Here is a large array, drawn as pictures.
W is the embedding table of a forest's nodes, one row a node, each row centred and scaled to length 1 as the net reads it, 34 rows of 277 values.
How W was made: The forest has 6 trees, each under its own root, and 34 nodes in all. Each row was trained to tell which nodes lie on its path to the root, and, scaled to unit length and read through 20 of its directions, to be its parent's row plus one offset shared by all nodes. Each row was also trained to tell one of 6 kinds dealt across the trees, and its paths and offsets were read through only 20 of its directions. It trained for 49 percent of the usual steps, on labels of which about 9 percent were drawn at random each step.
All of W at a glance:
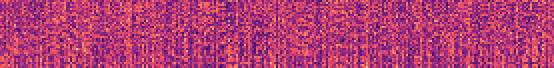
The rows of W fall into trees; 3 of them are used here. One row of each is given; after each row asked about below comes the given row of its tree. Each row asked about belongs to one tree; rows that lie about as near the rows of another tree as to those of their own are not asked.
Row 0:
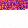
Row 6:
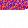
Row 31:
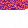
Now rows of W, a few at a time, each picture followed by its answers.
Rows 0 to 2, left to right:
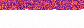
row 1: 6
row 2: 6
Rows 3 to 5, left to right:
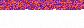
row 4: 6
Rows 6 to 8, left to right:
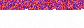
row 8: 31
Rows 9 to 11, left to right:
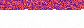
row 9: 6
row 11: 31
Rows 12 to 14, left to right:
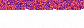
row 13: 31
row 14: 6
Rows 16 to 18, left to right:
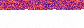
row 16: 0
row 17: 0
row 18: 31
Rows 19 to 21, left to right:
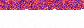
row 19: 0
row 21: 6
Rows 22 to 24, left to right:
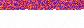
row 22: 0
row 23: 0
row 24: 0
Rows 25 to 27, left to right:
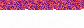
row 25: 0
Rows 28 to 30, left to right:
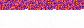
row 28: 6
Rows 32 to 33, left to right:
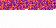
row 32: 0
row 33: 0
